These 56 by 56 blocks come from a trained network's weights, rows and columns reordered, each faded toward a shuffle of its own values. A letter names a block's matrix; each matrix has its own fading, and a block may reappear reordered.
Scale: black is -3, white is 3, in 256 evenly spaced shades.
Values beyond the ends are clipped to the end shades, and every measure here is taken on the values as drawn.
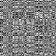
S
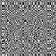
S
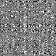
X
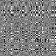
S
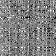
X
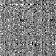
X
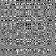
S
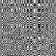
S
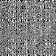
X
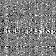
X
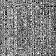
X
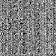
X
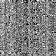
X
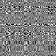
S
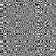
S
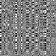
S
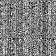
X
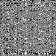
X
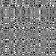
S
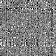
X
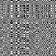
S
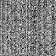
X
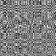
S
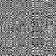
S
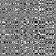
S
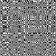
S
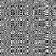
S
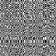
S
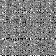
X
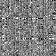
X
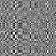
S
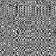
S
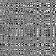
S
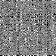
X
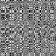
S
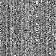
X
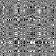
S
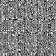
X
